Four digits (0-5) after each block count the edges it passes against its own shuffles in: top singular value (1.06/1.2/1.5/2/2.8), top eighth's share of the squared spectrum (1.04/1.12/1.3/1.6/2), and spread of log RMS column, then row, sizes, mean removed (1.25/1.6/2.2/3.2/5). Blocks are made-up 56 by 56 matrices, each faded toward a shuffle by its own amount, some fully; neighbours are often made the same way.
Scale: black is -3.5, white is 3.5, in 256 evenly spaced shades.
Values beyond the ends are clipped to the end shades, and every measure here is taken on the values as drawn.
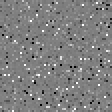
0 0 0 0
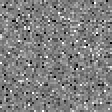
2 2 0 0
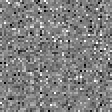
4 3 1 1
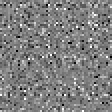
4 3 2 2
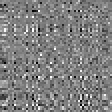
5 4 3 3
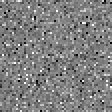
2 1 0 0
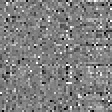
4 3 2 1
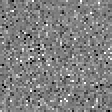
3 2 0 1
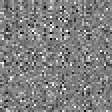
4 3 2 2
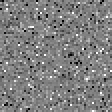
1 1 0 0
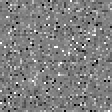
2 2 0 0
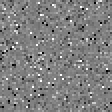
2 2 0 0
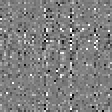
4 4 2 2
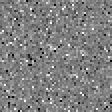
0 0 0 0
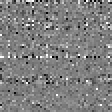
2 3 2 3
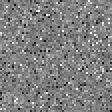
0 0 0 0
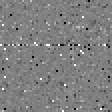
3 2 0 1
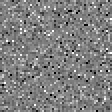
0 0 0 0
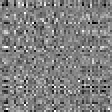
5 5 3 3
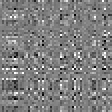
5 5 4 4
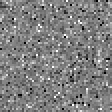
1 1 0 0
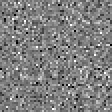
3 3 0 1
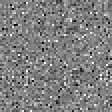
3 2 0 0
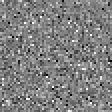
2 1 0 1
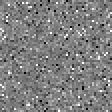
0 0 0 0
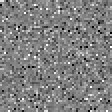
0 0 0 1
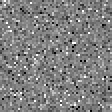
0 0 0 0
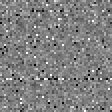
2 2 0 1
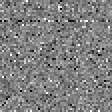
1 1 0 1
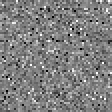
0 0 0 1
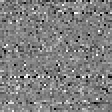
2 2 0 2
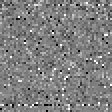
2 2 0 1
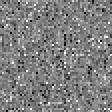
3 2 1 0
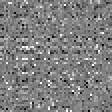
4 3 1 2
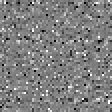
3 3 1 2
